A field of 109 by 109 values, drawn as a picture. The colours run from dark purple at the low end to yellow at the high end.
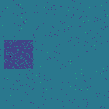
No regular stripes run through it. An odd patch, lower than its surroundings, sits in the middle left. The ninth with the lowest average is the middle left. The middle left is the roughest part. On average the colour sits 40% of the way up the scale.
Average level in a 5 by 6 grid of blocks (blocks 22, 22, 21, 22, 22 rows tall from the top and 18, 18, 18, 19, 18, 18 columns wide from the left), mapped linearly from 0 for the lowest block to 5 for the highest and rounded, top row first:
555555
445555
005555
445555
555555
